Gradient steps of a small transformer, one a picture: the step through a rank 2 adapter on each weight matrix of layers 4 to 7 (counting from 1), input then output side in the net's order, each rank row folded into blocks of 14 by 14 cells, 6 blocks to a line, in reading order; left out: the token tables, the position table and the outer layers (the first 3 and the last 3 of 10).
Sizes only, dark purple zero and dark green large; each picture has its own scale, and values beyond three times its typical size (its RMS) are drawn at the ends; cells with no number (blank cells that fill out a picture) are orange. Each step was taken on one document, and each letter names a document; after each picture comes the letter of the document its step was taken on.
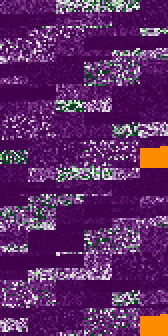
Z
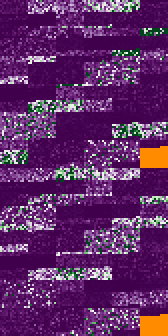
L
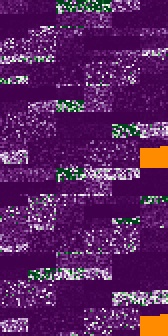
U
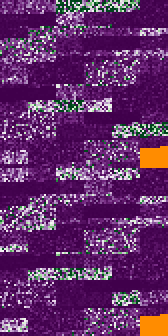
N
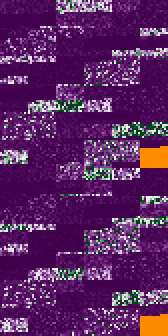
N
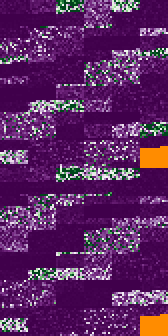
Z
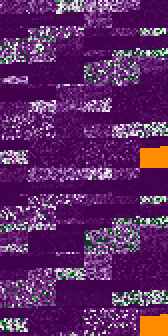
Z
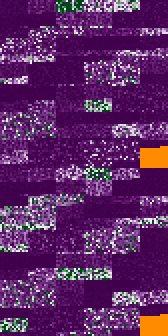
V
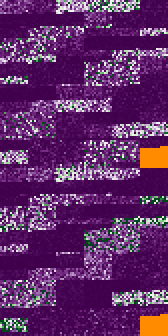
Z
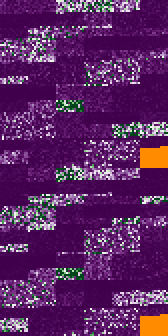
Z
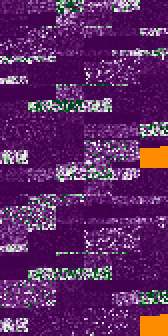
N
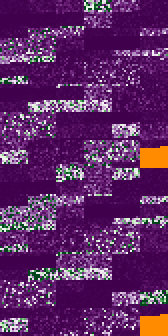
U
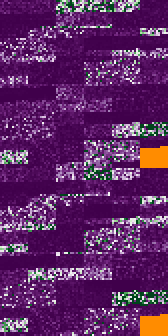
N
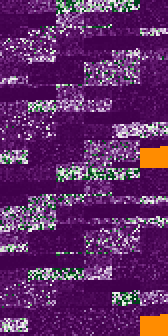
N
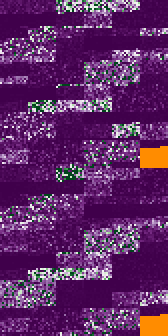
U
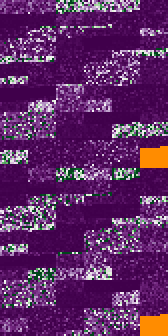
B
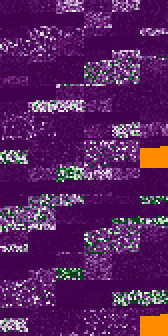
Z
